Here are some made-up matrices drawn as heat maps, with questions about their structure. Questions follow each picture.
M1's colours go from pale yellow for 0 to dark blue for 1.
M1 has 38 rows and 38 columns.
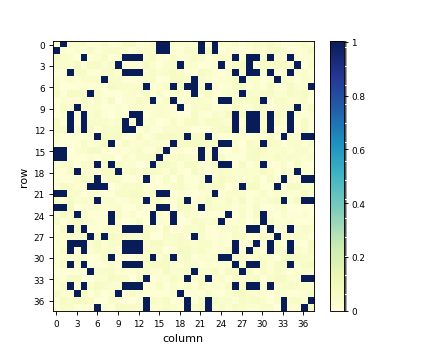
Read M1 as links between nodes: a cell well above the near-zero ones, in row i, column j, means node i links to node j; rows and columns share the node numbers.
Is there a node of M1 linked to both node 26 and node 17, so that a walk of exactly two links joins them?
no
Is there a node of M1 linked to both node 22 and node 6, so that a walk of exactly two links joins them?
yes
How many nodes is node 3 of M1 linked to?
5
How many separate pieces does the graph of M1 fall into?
2
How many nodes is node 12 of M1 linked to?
9
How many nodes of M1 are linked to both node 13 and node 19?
5
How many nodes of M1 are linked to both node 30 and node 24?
4
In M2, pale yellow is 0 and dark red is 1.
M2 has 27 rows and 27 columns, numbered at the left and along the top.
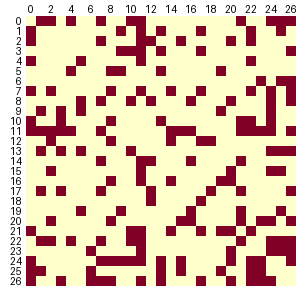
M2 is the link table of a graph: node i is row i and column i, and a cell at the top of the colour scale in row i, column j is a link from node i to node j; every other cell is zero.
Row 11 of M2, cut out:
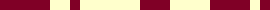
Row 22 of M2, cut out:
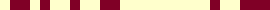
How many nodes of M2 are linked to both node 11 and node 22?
7
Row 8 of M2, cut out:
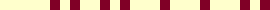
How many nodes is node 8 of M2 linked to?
8
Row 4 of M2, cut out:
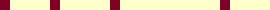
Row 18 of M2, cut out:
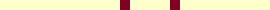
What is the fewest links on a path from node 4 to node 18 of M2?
4
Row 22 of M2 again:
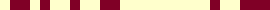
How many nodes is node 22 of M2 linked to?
10
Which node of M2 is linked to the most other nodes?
node 11
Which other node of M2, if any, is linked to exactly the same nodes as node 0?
node 22
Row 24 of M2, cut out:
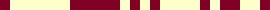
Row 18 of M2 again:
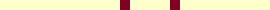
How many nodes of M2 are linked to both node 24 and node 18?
0
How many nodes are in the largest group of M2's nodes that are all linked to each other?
5
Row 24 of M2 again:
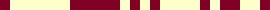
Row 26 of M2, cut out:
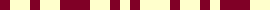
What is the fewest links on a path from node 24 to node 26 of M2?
1
